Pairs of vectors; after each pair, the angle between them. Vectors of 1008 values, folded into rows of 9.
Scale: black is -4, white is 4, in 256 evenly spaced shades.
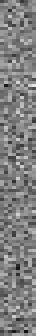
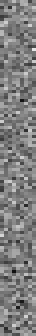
orthogonal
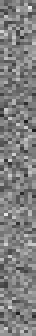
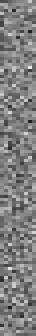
orthogonal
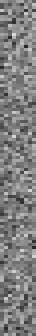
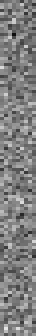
nearly opposite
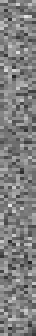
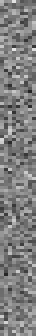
orthogonal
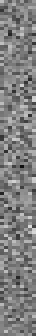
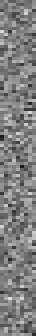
partly aligned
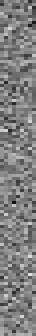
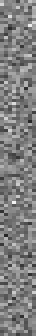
nearly opposite
